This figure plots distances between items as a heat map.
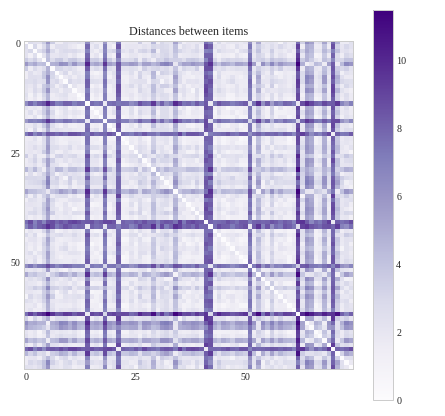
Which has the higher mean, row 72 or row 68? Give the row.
68
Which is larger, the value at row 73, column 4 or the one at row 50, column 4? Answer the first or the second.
the first
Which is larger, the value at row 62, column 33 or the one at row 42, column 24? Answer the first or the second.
the first
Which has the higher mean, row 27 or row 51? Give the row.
51
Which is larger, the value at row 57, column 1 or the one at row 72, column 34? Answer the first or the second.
the second
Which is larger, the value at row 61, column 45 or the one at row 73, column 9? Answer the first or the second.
the second
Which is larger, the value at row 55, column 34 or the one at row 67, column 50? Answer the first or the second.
the first
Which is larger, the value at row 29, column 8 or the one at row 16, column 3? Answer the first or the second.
the first
